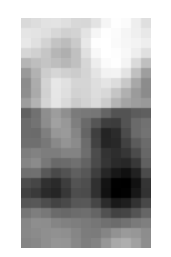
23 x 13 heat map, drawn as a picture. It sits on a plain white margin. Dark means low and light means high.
Stripes: none. Lone odd cells: none. Ninth with the lowest average: bottom right. Seam: horizontal, 40% of the way down, the top part higher.
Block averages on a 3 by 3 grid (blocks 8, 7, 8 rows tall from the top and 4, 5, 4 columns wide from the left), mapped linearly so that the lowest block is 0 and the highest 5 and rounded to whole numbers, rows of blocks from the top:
4 5 5 | 2 1 0 | 1 1 0
